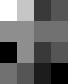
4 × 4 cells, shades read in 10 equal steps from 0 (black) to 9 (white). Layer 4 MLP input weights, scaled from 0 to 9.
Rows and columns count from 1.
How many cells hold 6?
0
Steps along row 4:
down down down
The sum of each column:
18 20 9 10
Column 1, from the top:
9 5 0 4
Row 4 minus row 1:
-5 -4 -1 -3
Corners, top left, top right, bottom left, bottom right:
9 3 4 0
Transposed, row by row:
9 5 0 4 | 7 5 5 3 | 2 4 2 1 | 3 4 3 0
